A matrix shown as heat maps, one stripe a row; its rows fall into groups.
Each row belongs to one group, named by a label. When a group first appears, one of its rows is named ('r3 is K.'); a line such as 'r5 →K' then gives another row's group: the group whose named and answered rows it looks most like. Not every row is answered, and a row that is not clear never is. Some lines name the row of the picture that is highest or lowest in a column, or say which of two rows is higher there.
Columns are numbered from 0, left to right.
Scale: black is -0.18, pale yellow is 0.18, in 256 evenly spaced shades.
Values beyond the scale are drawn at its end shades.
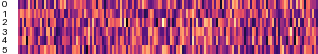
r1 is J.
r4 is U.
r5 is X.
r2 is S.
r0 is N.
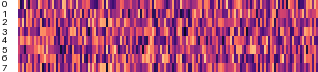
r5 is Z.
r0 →U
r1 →N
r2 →S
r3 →X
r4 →J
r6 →X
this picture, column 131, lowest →4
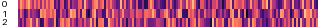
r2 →N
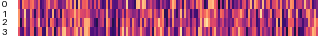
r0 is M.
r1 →U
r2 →U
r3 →U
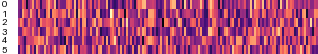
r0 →M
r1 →M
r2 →X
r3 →M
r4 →Z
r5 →N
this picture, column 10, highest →4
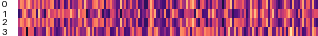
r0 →J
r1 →M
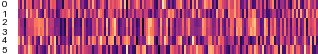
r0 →S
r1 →N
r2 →Z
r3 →Z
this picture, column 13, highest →1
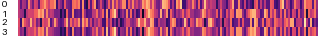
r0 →X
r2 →M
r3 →Z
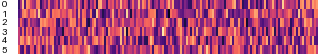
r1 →M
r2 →X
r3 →S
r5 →U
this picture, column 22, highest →5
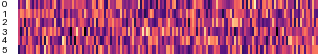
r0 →N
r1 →J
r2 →N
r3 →X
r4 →U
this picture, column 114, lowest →0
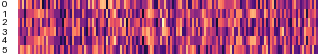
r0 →S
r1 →Z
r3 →X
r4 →Z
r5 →J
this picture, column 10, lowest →3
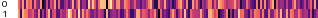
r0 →S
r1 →M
